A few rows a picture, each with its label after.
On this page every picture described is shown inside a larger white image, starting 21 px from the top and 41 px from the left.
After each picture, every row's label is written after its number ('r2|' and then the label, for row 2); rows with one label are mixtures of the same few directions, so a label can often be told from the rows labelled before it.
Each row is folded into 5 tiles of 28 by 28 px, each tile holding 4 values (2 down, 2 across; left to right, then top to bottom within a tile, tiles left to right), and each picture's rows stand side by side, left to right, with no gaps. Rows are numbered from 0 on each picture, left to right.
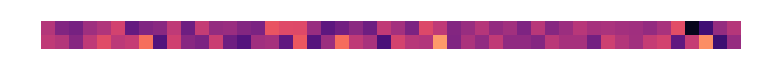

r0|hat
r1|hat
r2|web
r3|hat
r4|hat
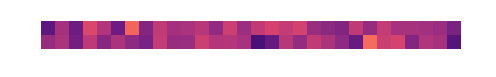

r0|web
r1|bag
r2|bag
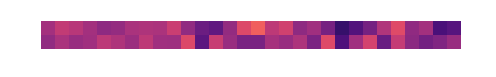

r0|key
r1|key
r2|key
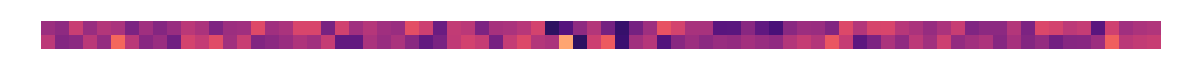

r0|bag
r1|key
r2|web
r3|hat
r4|key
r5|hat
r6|web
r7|key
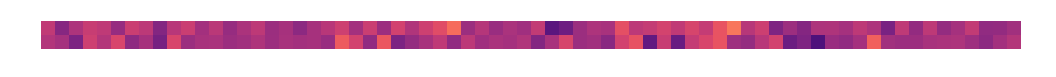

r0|hat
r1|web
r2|key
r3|hat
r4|key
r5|bag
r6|web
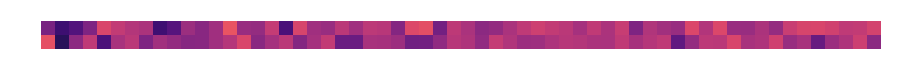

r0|key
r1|web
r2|web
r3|key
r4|bag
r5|key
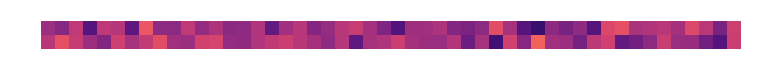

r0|web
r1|web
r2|key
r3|key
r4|web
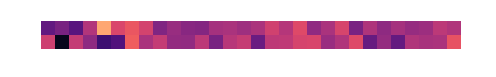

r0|key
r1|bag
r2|bag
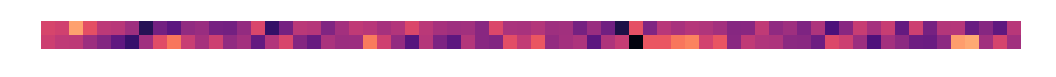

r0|hat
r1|hat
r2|bag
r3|bag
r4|bag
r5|hat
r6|bag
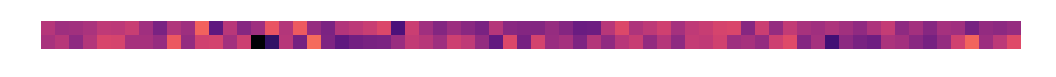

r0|hat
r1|bag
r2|key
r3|key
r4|key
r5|bag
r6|bag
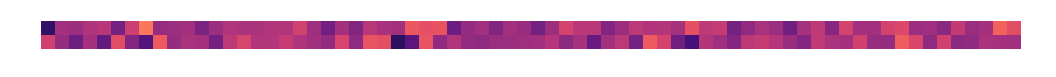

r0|web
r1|bag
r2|bag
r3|hat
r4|bag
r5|web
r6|key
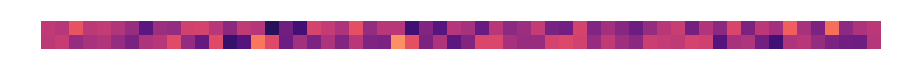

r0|hat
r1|bag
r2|bag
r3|web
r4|hat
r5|web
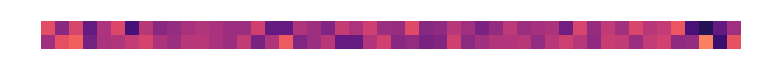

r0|web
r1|hat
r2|web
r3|web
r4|hat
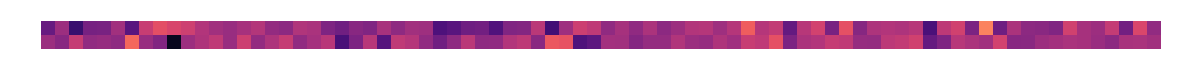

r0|hat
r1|web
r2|key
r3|hat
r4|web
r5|web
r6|web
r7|web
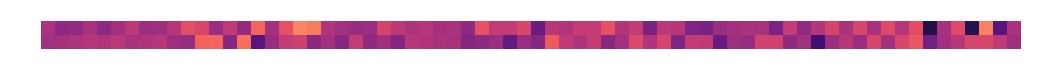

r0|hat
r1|key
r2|key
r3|key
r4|web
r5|bag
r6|web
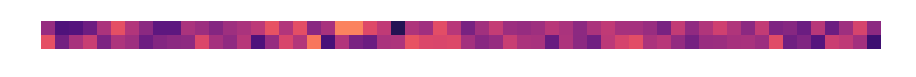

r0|key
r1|bag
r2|key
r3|bag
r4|key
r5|hat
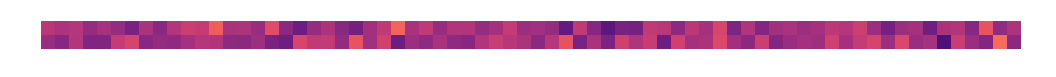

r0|bag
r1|hat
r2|key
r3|web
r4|web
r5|bag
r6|web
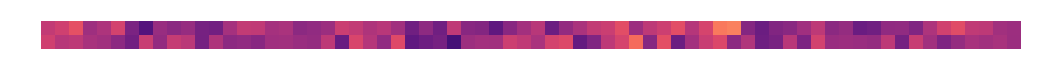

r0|hat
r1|key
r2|bag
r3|hat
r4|key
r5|key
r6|key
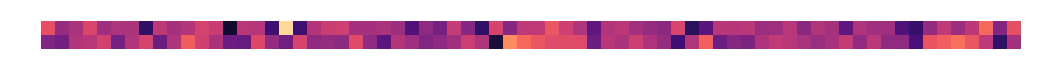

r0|web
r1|web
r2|bag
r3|bag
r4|hat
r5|web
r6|hat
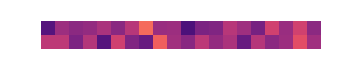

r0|web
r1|web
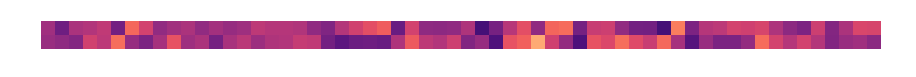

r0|hat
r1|bag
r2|key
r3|hat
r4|key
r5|key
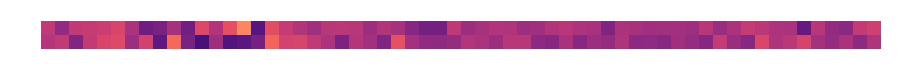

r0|hat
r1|key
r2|bag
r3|bag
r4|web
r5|key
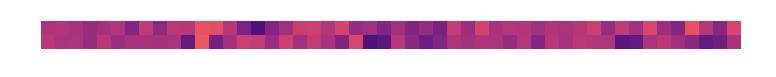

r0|web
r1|key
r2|bag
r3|key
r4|web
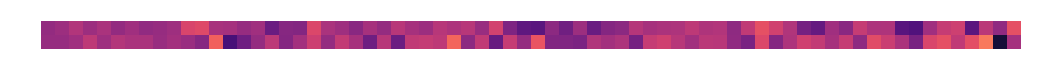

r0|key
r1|bag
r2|bag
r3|key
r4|bag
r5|key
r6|hat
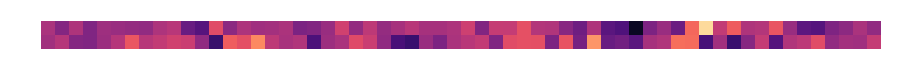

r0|bag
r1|bag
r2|bag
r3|hat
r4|hat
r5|key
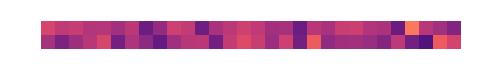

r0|web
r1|hat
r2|hat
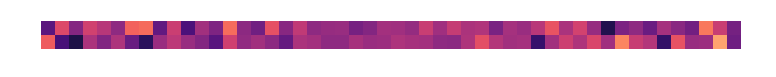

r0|web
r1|web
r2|hat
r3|bag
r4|web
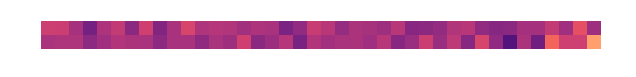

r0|web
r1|web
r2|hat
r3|bag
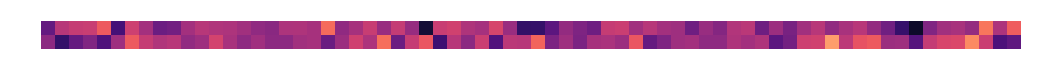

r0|key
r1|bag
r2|web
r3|key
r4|bag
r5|bag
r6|hat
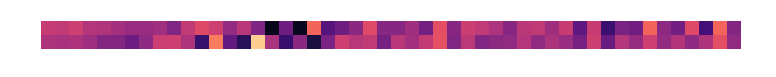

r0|hat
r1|bag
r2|web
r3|web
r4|web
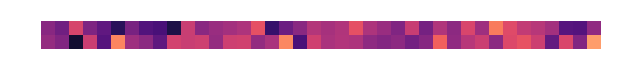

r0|key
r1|hat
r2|hat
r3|hat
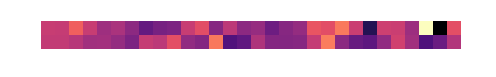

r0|hat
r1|bag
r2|web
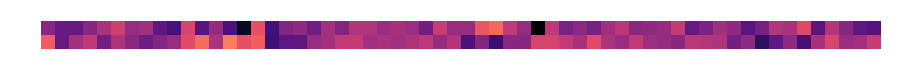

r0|key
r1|key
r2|web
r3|key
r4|hat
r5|key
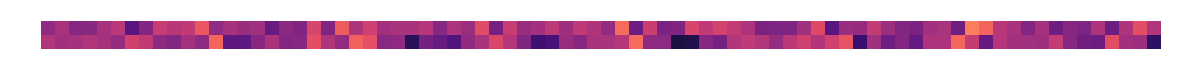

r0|hat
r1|bag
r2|bag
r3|bag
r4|bag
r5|hat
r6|hat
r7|hat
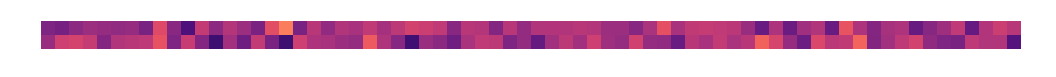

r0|web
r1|web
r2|bag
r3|bag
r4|key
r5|web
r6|hat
